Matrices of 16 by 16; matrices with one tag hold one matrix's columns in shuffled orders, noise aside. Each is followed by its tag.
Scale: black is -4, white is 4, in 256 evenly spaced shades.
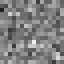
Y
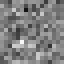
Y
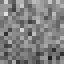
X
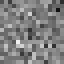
Y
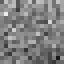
X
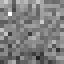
X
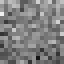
X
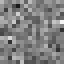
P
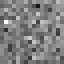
P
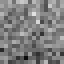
X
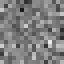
Y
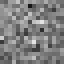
P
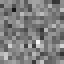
Y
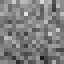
X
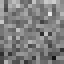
X
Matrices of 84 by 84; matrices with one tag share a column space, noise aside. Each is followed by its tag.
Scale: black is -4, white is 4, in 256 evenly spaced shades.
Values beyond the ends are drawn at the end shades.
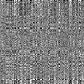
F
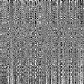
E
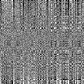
F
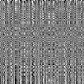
E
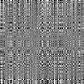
F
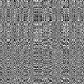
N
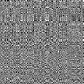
N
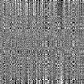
F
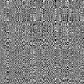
N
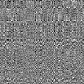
N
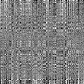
F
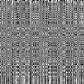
E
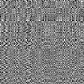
N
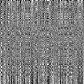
E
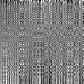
E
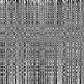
E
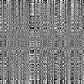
F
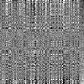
F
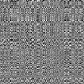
N
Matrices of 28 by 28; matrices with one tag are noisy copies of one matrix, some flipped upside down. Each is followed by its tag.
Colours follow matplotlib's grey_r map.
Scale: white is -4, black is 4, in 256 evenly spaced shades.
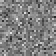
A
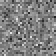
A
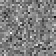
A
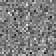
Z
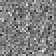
Z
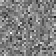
A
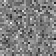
A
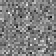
Z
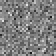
Z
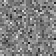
A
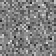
Z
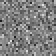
Z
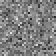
A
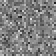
A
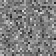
A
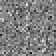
Z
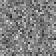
A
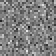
Z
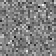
Z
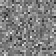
A
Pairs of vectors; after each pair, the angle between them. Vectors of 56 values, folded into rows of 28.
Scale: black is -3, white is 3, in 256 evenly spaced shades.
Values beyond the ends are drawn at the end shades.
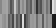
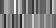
partly aligned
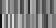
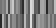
partly aligned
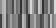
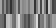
orthogonal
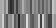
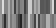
orthogonal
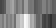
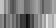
nearly opposite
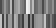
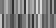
partly aligned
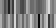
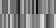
orthogonal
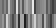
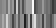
nearly parallel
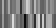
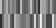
partly opposed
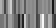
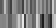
nearly opposite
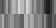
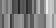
nearly opposite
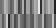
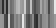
partly opposed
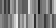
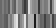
nearly parallel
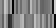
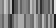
nearly parallel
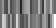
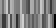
nearly opposite
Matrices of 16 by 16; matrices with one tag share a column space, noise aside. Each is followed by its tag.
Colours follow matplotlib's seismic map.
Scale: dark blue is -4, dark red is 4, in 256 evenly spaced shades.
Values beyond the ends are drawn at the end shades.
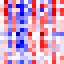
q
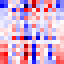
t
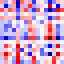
t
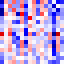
q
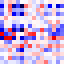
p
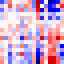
t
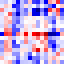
q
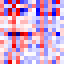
q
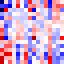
t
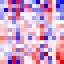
t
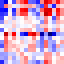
q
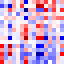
t
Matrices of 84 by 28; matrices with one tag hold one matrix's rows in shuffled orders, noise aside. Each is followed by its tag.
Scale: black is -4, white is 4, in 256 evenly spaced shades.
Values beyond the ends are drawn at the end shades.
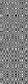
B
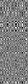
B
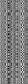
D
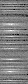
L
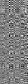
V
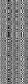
D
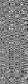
V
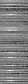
L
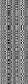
D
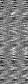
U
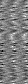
U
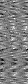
U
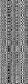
D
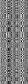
D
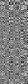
V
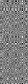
B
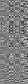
V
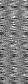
U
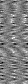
U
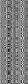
D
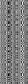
D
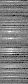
L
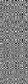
B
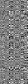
V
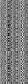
D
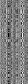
D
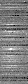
L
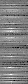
L
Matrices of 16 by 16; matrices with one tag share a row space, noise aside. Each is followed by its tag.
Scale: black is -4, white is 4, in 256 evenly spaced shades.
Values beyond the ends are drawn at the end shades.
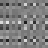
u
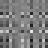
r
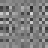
r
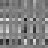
u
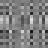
r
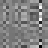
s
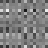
u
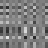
u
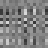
u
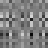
r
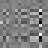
s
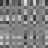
u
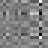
s
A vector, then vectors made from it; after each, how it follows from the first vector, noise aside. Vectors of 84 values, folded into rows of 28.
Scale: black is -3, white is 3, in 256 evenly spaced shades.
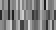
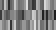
reversed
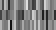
reversed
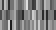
reversed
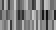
reversed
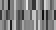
reversed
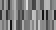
reversed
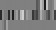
partly zeroed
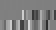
partly zeroed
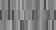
shrunk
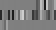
partly zeroed
